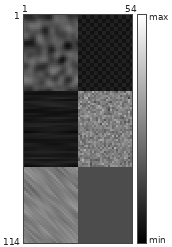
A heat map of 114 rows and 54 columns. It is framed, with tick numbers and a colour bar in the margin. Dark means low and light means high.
It is made of 3 by 2 panels. Panel 1,1: low, blotchy. Panel 1,2: very low, checkered, faint in contrast. Panel 2,1: very low, streaked across, faint in contrast. Panel 2,2: middling, fine-grained. Panel 3,1: middling, slanting down to the right, faint in contrast. Panel 3,2: low, flat.
